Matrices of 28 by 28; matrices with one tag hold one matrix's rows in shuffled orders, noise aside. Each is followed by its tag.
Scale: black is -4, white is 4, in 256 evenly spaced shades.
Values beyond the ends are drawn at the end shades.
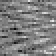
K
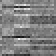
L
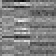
L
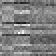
L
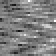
K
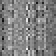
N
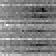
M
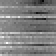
M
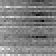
M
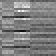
L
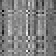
N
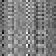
N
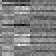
L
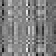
N
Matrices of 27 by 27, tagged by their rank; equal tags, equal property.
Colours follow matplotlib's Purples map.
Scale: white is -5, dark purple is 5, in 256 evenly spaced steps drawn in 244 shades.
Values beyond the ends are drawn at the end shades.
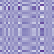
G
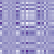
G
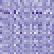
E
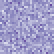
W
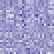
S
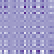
G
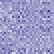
S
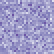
W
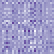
E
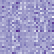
S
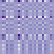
G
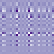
G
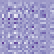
E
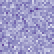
W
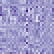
S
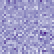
S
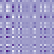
G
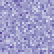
W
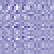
E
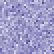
W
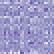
E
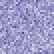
W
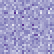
S
